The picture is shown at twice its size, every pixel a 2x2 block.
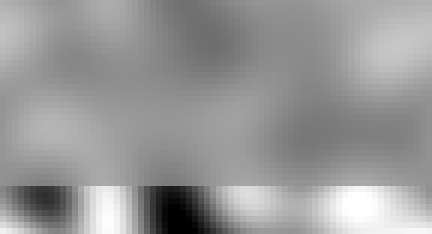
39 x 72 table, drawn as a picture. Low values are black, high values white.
Histogram: heavy tails on both sides. Stripes: none. Seam: horizontal, 80% of the way down, the top part calmer. Lone odd cells: none.
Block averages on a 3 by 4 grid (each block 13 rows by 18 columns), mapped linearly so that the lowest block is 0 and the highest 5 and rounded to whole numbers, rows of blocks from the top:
3114 / 3222 / 2035
